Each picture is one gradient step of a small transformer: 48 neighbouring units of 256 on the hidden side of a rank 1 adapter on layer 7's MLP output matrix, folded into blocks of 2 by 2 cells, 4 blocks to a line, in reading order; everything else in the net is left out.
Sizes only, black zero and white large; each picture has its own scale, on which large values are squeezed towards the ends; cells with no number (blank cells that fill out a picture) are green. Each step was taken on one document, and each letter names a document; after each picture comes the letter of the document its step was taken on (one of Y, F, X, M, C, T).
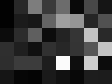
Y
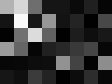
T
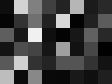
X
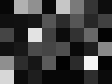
X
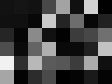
Y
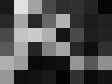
X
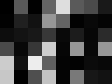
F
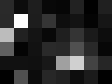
T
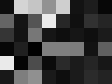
F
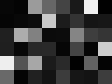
Y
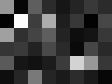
T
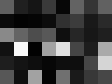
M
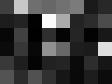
F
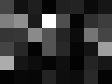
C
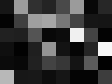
X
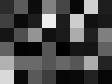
Y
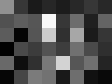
T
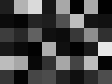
Y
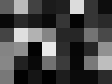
X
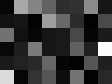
F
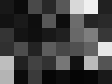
X
